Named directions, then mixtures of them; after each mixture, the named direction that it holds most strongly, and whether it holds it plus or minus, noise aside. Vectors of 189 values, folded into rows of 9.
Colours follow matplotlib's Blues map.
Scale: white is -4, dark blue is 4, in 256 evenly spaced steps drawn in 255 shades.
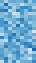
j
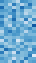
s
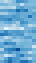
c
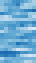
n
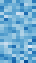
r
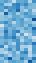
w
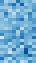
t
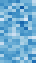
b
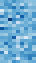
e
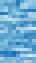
n, plus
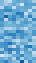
r, minus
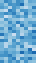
j, minus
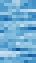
n, minus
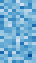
s, plus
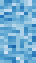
r, plus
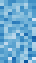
w, minus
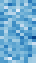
w, minus
